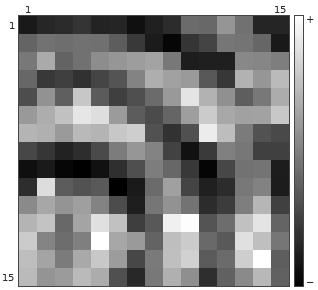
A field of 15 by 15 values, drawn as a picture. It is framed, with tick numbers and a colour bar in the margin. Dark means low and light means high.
Stripes: horizontal, repeating 2 times. Rings: centred on the bottom left. Mirror symmetry: none. Ninth with the highest average: bottom left.
